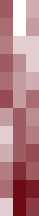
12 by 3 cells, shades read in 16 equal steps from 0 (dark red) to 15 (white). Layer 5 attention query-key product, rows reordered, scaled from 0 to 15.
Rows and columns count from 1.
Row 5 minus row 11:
0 9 9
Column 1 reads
5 6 7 5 6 4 9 12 10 7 6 12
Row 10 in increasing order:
2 5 7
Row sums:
30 30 31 25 25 19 22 24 19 14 7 15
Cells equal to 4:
2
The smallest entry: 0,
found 2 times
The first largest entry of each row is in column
2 2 2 3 3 2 1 1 1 1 1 1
